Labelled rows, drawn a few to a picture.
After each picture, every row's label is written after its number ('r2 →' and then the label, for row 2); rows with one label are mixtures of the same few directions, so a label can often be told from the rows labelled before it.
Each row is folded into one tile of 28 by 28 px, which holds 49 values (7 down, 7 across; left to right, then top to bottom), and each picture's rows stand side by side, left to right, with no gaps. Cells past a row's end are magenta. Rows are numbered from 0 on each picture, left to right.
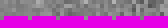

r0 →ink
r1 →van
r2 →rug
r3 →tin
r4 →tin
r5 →van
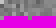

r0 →tin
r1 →van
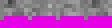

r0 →van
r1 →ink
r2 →rug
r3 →van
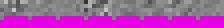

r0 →ink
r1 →rug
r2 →tin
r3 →van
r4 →rug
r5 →van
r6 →van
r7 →van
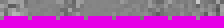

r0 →rug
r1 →rug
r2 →ink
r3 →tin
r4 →rug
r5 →rug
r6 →tin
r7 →tin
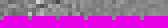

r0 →rug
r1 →rug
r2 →tin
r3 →ink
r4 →van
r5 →rug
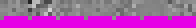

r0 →ink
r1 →van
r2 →ink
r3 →ink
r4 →ink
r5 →tin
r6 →tin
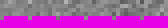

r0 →van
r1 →tin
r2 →rug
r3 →rug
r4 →rug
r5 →van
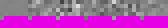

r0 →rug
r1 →van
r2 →ink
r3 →rug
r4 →tin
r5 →rug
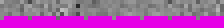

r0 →tin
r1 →tin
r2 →ink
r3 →van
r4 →rug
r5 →rug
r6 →tin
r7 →tin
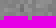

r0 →tin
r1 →van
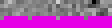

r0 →van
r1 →tin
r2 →tin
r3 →van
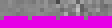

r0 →rug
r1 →ink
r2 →tin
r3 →ink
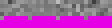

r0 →rug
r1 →ink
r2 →tin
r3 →van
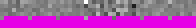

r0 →ink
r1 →ink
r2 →ink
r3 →tin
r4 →ink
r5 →van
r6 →tin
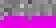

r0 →ink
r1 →tin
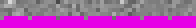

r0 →van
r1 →rug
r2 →tin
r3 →ink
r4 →rug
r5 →tin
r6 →van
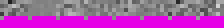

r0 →rug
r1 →tin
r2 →rug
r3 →tin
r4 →ink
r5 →tin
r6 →rug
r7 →ink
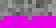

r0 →rug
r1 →van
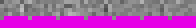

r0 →tin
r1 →tin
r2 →rug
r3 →tin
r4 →rug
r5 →tin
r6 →rug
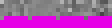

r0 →tin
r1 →van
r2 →ink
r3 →rug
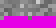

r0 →ink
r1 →rug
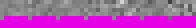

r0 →rug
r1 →van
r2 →van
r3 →ink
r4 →van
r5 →van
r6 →tin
